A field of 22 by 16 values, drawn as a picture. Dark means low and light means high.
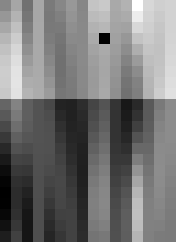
The ninth with the highest average is the top right. The ninth with the lowest average is the bottom left. A single lone cell is far lower than the cells round it. A horizontal seam about 40% of the way down splits the table, and the top part is higher.
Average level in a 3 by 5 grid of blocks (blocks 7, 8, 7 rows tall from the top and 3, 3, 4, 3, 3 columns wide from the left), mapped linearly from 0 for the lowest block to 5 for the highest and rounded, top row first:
43345 | 22213 | 01223
